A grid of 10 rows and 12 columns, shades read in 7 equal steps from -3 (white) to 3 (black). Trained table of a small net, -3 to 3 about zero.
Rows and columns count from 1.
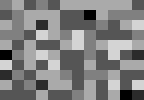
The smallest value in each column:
-2 -1 -1 -2 -2 -1 -2 -1 -1 -2 -2 -2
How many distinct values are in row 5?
4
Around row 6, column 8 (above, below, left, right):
0 -1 1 1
